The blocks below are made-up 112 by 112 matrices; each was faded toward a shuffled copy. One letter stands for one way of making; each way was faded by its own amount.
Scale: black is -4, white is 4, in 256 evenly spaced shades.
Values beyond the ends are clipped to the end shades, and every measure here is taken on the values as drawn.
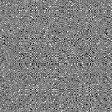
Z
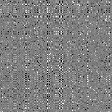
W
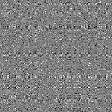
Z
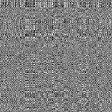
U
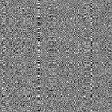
U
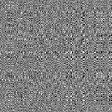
U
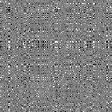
W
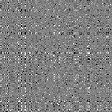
W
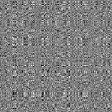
U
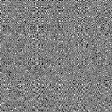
Z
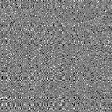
Z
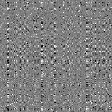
W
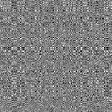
U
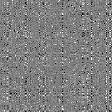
W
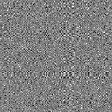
Z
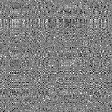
Z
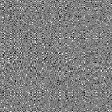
Z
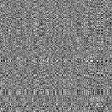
U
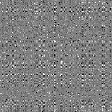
W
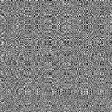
U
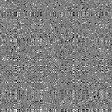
Z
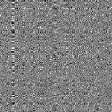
Z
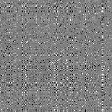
W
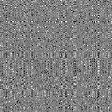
Z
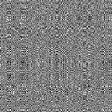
U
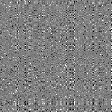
W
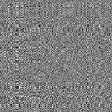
U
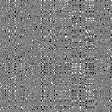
W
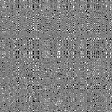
W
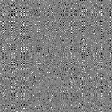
W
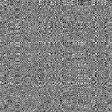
U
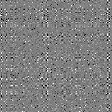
W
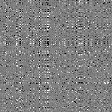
W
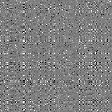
W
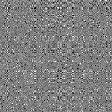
Z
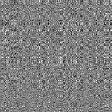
U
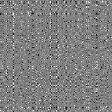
W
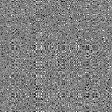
Z
